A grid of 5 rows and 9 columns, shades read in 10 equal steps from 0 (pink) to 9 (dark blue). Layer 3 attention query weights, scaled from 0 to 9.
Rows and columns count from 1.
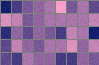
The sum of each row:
42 26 48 30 47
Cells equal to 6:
4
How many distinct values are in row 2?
5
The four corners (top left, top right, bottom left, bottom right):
9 6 6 5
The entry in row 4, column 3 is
4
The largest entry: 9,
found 2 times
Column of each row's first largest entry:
1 3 9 1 2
